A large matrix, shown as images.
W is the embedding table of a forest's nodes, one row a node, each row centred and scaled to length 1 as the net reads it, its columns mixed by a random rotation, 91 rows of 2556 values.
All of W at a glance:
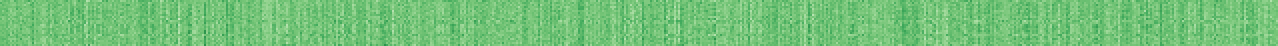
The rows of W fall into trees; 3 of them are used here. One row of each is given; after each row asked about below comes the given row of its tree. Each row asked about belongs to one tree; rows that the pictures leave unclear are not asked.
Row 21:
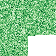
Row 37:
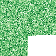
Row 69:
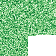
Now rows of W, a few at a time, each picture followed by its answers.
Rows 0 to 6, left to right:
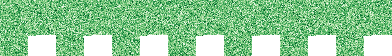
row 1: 21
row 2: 21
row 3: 21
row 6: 21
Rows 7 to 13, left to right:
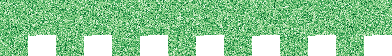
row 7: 69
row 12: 21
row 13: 69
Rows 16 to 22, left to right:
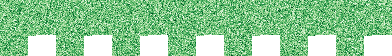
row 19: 69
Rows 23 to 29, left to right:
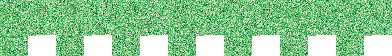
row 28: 37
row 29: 37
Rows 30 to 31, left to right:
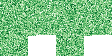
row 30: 69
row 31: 37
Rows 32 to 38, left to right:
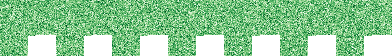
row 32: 21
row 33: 21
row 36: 37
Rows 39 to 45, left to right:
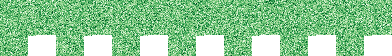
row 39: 37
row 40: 69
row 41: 69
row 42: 69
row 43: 21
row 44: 69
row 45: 37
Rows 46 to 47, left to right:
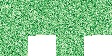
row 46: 21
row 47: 69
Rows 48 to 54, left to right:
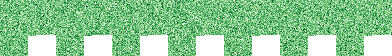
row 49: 37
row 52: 37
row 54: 37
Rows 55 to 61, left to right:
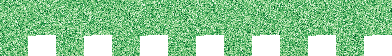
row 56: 21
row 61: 37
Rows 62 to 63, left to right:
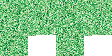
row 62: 37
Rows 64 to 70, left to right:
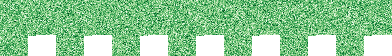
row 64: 37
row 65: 37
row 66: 69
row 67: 37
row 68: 21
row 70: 21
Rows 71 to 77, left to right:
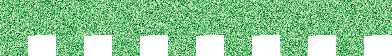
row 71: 21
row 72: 69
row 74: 69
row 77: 37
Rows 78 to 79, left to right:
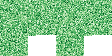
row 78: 37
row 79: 37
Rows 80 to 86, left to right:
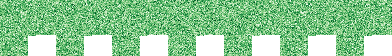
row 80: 37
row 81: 37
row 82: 21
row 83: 69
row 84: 69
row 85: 37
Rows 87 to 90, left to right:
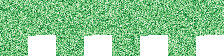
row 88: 69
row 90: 69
